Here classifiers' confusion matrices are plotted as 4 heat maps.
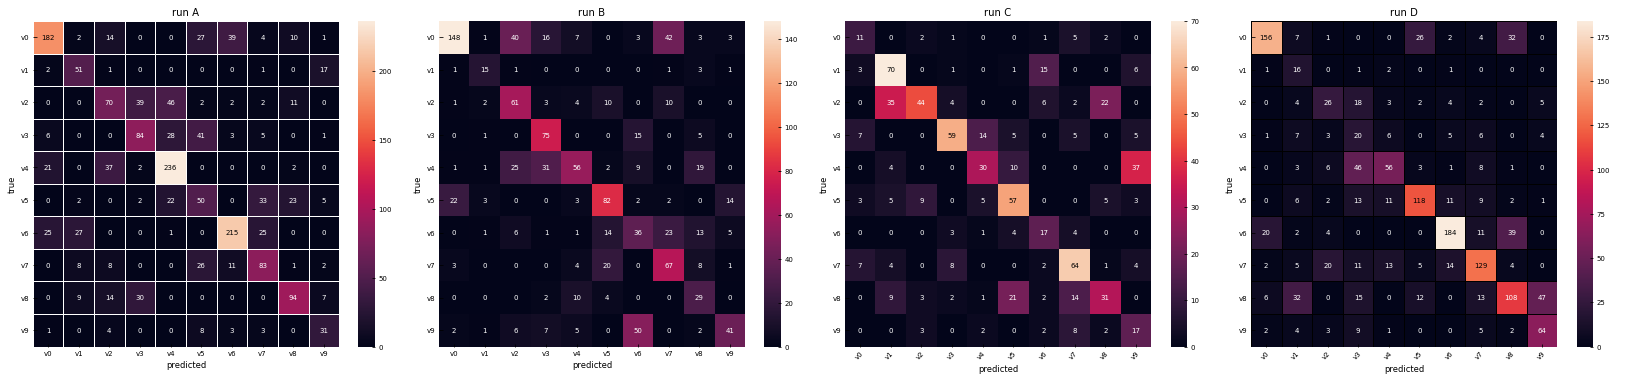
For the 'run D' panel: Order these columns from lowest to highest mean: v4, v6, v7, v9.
v4, v9, v7, v6
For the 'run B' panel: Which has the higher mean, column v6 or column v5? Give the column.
v5
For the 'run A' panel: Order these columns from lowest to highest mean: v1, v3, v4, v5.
v1, v5, v3, v4
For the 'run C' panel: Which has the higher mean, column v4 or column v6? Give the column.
v4
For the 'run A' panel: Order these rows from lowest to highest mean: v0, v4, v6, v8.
v8, v0, v6, v4
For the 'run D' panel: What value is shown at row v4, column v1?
3
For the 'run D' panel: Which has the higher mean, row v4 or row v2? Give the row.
v4
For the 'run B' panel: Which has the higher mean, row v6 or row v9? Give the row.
v9
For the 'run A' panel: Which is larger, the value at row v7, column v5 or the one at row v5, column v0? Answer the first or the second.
the first
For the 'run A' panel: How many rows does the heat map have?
10
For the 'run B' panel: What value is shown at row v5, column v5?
82
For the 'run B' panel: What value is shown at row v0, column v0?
148
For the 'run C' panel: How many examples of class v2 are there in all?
113
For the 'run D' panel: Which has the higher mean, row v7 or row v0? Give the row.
v0
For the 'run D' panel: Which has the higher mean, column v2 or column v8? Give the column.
v8
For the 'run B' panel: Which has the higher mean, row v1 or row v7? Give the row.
v7
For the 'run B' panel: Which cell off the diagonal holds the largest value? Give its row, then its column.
v9, v6
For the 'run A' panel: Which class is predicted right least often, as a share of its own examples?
v5
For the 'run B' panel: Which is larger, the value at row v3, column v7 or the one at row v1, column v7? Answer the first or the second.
the second
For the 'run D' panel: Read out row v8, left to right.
6 32 0 15 0 12 0 13 108 47
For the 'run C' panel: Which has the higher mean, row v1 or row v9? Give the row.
v1
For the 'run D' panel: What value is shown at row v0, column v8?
32
